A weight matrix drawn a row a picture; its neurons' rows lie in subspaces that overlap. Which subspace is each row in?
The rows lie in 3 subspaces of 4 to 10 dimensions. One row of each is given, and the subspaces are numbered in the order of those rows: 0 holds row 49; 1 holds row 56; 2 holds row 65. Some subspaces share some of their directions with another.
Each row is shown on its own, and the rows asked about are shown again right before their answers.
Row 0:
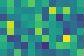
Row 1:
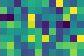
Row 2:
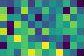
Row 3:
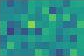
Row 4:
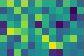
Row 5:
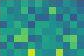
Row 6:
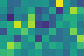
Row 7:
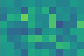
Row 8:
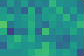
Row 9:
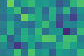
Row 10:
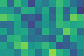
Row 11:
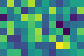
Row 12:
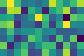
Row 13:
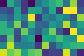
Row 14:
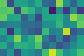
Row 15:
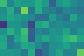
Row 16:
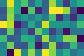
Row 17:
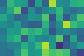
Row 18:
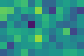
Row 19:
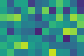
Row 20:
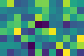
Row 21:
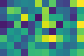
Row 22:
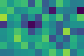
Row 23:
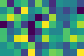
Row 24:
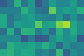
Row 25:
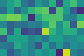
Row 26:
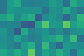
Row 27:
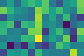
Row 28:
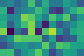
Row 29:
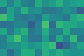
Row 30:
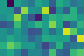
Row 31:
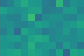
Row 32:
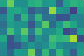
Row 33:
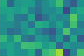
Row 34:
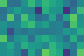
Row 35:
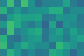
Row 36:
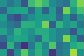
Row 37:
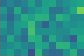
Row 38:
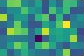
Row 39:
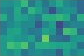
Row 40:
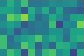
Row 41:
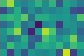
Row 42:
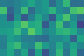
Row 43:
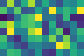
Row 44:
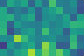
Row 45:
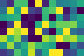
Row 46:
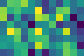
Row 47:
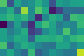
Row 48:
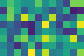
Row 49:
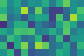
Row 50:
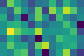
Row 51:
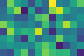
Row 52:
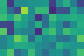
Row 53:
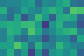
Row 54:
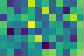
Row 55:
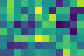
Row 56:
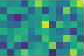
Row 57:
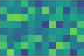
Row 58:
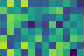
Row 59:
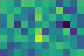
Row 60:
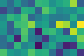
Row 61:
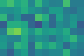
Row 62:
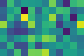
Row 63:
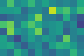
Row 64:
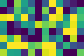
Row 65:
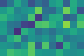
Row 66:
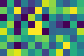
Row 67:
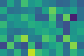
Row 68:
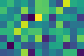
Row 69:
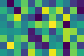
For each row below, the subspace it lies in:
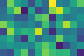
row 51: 0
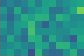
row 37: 0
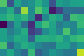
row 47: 0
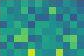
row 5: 0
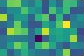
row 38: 2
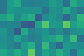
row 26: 2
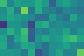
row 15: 0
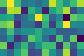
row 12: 0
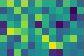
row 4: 2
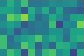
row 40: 1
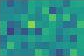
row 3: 1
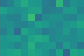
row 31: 2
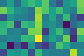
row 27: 2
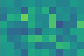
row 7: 1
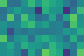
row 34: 2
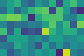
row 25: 2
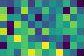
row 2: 0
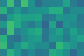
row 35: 1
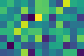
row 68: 2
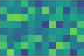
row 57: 1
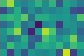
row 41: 2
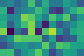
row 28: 0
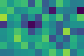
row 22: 2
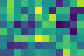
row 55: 2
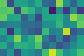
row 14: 2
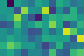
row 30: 0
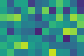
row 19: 1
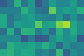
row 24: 2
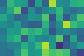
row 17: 0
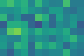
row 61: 2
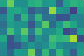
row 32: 2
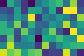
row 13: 2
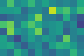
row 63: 0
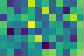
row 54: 2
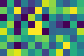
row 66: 2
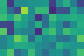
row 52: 0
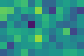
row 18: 2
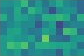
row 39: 2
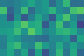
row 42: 0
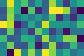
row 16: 0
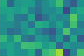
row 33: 2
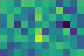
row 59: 2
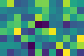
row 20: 2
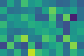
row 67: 0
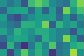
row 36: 1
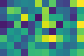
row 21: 0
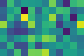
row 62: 0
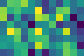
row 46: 2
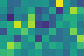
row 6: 2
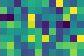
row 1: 2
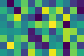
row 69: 0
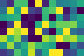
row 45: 0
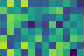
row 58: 1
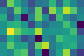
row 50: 2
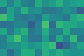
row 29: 1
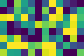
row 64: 2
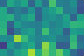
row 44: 0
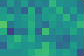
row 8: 0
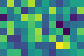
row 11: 1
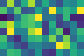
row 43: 1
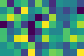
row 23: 0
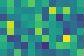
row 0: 0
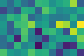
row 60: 2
